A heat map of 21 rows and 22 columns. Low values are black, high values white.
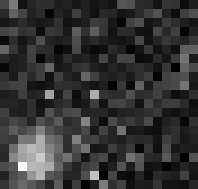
Ninth with the highest average: bottom left. Histogram: skewed, a long tail of high values. Average level on the scale: 20%. Stripes: none. Bumps: one, in the bottom left.
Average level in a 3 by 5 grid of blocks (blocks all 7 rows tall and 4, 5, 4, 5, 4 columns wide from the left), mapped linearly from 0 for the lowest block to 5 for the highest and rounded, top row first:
10001 / 11111 / 54100
